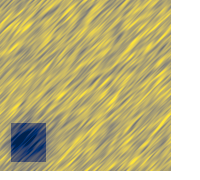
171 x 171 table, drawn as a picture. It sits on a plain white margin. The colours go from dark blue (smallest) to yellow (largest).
Overall the values sit about 70% of the way up the scale. The bottom left is the ninth with the lowest average. One dip sinks in the bottom left. In the bottom left lies a patch that is lower than the rest. The values are skewed, with a long tail toward low values.
